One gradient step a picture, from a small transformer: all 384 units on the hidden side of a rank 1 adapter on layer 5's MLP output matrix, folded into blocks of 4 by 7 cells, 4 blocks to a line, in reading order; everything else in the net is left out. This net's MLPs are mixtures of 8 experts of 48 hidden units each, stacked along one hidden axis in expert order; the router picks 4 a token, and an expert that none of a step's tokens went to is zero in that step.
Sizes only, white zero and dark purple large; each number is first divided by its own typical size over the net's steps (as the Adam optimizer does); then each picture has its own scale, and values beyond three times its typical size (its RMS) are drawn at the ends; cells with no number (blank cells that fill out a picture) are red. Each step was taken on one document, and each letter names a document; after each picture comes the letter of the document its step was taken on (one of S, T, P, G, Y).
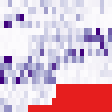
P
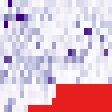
P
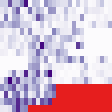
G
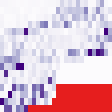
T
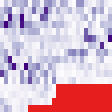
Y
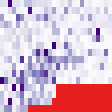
P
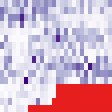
Y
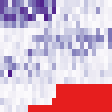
Y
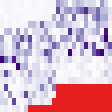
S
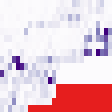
T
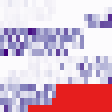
G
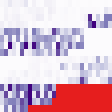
G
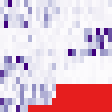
P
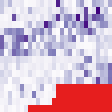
S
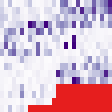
Y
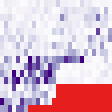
P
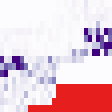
T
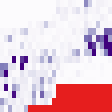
T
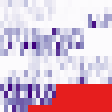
G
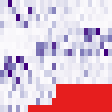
P
